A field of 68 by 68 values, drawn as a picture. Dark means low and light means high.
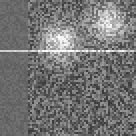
Mirror symmetry: none. Odd lines: row 26. Histogram: skewed, a long tail of high values. Seam: vertical, 20% of the way across, the left part calmer. Bumps: two.
